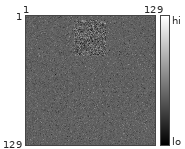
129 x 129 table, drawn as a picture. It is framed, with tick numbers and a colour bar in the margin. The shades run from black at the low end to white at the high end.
Odd patch: rougher, in the top middle. Grain: fine. Roughest part: top middle. Odd rows or columns: none. Slope: none. Histogram: heavy tails on both sides. Stripes: none.
